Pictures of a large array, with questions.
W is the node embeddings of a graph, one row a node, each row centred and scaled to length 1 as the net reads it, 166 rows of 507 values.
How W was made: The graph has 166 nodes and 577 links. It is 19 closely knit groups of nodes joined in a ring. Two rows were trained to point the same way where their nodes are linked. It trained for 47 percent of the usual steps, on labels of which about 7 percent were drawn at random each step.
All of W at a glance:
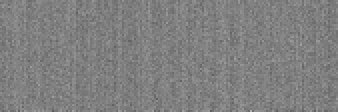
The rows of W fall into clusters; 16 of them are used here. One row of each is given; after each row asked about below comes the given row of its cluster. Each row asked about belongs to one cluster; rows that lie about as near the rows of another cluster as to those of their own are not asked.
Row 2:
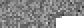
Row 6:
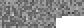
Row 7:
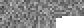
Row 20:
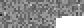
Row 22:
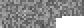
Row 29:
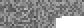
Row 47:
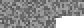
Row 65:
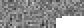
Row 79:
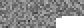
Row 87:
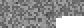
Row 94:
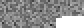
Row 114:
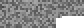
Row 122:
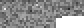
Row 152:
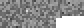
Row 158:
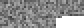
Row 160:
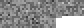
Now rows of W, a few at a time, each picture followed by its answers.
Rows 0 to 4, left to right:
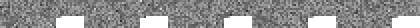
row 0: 6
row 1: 158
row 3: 6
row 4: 94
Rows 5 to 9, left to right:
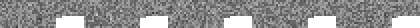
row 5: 158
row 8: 22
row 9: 29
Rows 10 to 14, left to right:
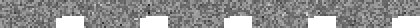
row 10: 22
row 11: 87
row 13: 158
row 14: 6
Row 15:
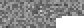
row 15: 79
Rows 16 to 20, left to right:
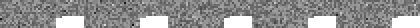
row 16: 160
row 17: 87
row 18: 79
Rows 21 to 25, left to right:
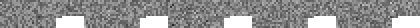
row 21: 158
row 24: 29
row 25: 22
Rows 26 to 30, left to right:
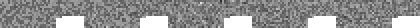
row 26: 152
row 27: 87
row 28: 20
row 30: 20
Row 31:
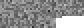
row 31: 160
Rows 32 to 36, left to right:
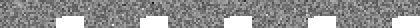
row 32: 160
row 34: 79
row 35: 79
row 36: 87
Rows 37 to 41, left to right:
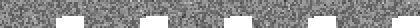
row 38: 47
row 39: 160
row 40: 152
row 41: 152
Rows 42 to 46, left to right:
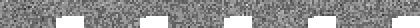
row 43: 160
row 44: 20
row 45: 79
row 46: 2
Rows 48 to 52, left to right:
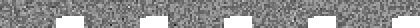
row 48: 22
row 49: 20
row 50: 122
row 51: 79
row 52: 122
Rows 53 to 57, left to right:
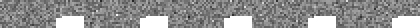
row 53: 94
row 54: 65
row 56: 152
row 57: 65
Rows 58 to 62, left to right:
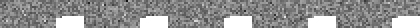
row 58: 160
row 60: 94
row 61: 94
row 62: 94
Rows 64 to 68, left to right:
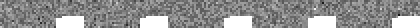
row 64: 20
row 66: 94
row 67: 20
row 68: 2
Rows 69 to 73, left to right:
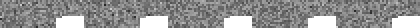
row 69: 6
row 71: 114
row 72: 29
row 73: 122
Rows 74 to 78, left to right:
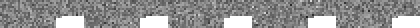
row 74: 20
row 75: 6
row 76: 158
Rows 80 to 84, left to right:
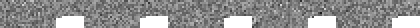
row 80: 29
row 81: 79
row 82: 94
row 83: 7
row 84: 152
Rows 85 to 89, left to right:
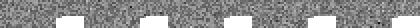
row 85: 114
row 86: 47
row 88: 47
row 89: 47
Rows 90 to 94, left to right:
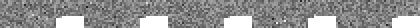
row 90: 79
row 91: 29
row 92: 29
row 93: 2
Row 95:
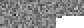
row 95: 158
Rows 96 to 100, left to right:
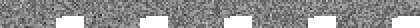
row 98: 6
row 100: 152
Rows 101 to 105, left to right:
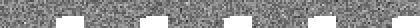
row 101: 7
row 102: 122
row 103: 47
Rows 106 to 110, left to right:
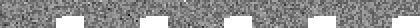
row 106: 122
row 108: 87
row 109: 20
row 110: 158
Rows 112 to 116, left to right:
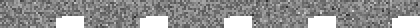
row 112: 160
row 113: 29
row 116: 2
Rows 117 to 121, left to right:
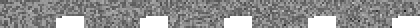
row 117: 158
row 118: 22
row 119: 65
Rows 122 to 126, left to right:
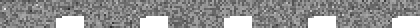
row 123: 65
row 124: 6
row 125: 2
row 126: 79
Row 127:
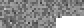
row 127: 6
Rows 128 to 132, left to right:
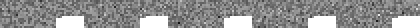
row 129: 20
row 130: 6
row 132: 152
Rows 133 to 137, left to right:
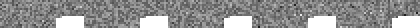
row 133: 114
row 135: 79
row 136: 47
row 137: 2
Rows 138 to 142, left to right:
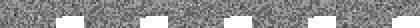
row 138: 160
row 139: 152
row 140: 29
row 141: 152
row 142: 114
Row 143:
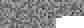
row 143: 29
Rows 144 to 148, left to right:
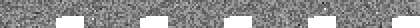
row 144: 65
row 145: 65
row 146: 158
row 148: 94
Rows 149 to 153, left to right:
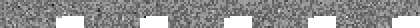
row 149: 87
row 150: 160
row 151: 152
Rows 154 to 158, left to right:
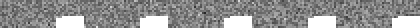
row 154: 87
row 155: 94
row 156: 7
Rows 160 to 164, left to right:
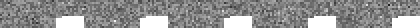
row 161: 94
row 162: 122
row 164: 6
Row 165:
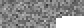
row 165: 122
